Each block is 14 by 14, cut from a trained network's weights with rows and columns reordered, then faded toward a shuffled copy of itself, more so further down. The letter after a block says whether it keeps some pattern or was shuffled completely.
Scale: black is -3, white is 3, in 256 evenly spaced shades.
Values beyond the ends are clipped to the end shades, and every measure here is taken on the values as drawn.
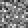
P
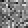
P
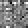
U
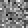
P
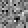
P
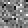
U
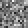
P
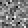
P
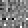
U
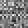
U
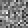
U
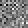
U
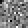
P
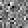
U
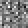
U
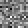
U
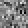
U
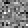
U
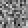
P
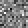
P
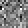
U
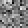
U
